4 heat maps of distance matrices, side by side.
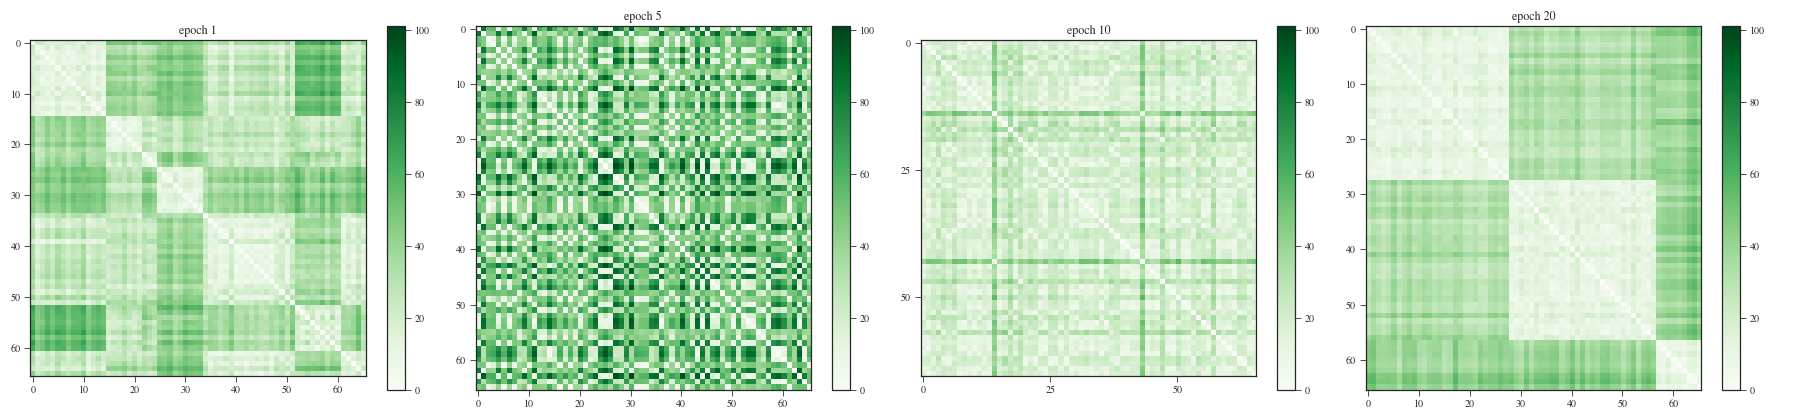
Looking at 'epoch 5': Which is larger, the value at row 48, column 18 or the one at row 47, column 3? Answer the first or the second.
the second
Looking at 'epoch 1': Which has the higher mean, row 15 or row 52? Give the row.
52
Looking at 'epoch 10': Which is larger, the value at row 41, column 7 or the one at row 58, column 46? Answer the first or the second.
the first
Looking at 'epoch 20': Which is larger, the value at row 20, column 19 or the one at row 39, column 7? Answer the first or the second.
the second
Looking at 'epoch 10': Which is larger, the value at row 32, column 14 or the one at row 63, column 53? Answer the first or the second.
the first
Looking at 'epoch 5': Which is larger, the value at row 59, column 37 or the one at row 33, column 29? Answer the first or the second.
the first
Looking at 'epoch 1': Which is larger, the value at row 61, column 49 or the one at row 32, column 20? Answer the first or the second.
the second
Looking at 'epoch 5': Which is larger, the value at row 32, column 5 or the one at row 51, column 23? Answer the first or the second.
the second
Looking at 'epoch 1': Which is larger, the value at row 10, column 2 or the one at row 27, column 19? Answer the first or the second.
the second
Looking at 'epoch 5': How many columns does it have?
66
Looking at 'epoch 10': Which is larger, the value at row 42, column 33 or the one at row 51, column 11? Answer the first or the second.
the first
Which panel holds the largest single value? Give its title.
epoch 5
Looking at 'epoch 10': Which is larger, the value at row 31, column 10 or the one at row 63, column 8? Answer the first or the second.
the second
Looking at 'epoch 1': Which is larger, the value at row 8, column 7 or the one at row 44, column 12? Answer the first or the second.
the second
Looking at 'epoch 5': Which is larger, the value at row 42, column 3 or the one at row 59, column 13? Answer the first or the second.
the first
